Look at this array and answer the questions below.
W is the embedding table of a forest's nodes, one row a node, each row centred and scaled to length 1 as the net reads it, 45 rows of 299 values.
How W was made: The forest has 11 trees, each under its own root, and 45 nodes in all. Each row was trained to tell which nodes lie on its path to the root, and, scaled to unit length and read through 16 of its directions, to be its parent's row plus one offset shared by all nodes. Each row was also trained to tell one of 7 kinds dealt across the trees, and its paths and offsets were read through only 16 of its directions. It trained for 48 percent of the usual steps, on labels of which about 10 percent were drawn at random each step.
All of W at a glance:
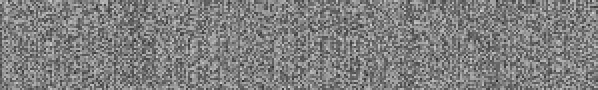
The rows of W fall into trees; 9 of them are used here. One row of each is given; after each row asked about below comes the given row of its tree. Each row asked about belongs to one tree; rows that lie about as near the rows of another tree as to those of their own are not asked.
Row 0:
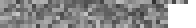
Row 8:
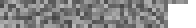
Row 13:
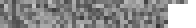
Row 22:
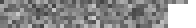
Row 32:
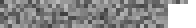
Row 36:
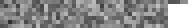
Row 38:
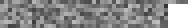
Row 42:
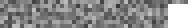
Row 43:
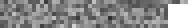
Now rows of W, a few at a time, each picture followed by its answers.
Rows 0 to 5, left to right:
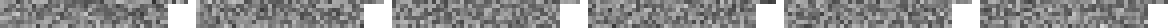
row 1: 13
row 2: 8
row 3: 0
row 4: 13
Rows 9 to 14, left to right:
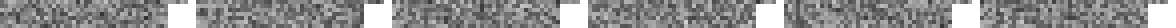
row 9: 32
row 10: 0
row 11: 8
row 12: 36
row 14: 8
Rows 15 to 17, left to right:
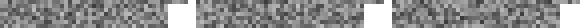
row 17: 32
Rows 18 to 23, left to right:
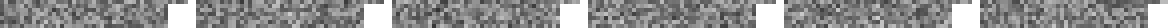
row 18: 42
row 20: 22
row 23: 36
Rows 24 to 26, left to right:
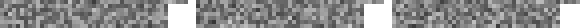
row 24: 38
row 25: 22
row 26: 13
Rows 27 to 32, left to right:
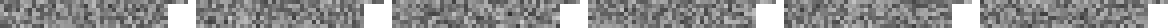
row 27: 36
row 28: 0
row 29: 22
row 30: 8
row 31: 36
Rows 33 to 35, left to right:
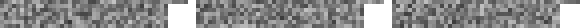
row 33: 38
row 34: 22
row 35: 32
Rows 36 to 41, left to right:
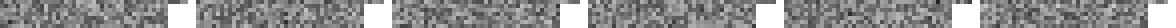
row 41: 38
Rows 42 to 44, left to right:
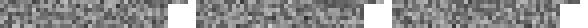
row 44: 0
